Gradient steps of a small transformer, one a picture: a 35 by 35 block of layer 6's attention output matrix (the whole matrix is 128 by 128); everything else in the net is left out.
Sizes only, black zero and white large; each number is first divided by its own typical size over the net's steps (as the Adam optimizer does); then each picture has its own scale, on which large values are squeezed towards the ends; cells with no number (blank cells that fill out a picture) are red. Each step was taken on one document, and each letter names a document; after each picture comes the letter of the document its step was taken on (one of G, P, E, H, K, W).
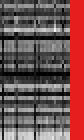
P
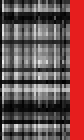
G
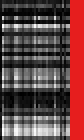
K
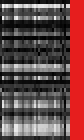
K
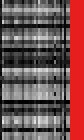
G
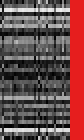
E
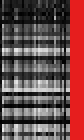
G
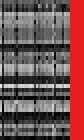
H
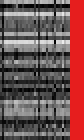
E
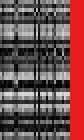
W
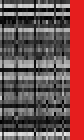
H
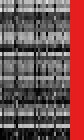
H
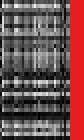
K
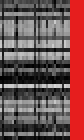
H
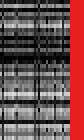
P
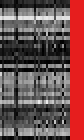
H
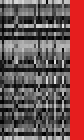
E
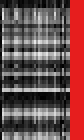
G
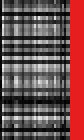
K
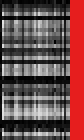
G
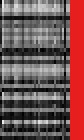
G
